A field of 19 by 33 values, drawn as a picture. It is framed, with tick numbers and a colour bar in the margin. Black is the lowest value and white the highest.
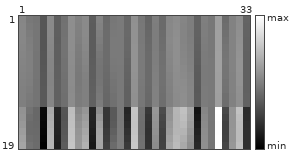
The ninth with the highest average is the bottom right. A few values lie far out on both sides of the bulk. The top part is calmer, up to a seam about 70% of the way down. Streaks run downward.
